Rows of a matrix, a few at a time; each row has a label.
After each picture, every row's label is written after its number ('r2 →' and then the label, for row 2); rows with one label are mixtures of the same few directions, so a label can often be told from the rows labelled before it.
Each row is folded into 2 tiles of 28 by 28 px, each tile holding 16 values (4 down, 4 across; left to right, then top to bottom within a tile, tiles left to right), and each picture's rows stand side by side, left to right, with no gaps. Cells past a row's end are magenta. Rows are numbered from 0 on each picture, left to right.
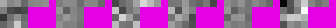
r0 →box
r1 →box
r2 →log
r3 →box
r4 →box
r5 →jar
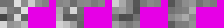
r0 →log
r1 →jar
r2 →jar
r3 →jar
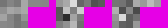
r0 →box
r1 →log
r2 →log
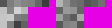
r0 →box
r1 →log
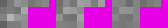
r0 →jar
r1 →box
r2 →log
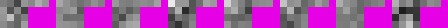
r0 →log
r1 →jar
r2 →box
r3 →jar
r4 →jar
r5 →jar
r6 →jar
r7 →box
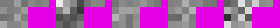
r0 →log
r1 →jar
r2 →box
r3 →log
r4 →log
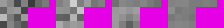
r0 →log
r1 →log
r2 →box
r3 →box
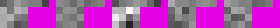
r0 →box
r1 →log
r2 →box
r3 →jar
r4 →log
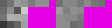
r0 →jar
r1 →box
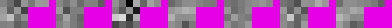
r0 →log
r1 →box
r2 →log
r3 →box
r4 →log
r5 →log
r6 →box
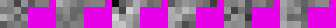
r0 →log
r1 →jar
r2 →jar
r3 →box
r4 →box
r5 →jar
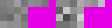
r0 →log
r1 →box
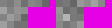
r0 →box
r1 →log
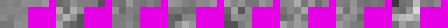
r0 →box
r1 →box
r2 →box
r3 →box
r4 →jar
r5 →log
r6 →box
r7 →jar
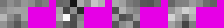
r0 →box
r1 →log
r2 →log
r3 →box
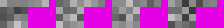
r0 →box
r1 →log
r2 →log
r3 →log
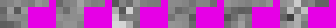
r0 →jar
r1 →jar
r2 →jar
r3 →box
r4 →box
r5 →log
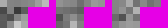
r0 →box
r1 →box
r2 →log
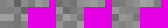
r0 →log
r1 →log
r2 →log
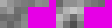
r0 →jar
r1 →box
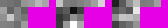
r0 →log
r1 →box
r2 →jar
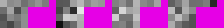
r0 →jar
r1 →jar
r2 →box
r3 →box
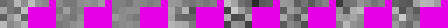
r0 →log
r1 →box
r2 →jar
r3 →jar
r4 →log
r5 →log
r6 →jar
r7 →log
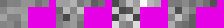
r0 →box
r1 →log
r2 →log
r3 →box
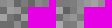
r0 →log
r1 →log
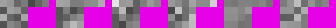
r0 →log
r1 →box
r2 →jar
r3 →box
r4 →box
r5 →log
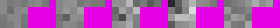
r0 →box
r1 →log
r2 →log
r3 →jar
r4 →log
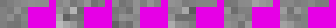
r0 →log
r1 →jar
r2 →jar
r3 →jar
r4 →log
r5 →jar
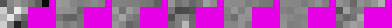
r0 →box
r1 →jar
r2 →box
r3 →box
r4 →log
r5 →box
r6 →box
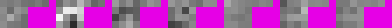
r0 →box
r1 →box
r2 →box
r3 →jar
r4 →jar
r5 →jar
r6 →jar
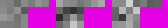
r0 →log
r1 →box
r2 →log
